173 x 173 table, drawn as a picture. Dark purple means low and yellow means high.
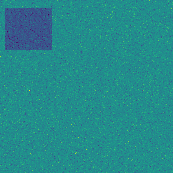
Histogram: skewed, a long tail of low values. Odd patch: lower, in the top left. Mirror symmetry: none. Stripes: none. Ninth with the lowest average: top left.
